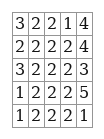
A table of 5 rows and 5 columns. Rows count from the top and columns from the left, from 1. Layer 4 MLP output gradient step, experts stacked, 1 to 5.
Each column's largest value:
3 2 2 2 5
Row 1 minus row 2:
1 0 0 -1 0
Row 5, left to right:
1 2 2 2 1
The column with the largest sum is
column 5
